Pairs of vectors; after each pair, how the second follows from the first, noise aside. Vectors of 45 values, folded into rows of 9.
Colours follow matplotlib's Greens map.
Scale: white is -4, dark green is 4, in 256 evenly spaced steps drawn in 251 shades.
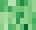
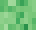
shrunk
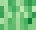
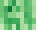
wrapped around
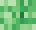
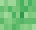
shrunk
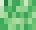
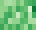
wrapped around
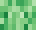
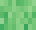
shrunk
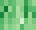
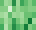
wrapped around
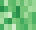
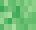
shrunk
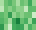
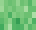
shrunk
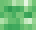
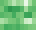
copied
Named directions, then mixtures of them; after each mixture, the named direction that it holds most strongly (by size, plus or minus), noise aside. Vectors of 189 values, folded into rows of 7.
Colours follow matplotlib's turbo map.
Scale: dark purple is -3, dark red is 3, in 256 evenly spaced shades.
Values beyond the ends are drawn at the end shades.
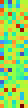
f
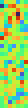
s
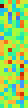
s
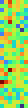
f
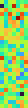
s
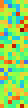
s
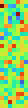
s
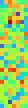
s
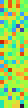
f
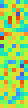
s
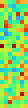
s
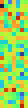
f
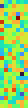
s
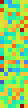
f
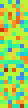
s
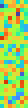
s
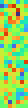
s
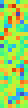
s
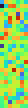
s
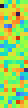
s
